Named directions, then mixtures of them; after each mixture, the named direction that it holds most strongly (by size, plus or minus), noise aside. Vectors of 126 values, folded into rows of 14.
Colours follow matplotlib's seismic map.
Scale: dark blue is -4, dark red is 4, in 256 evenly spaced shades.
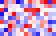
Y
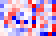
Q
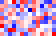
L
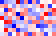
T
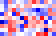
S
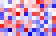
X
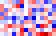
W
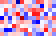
T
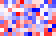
Y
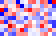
Y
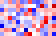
X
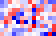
Q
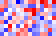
Y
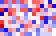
L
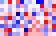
X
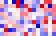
L
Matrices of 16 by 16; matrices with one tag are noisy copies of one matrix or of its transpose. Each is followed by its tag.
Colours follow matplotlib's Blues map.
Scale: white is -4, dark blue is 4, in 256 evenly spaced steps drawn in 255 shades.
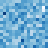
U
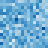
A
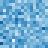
A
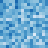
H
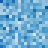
H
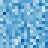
U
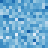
H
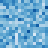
H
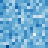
H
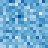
A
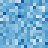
U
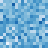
U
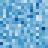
A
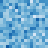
H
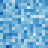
H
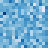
U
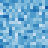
H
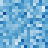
U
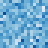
U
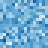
U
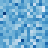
U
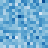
A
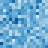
A
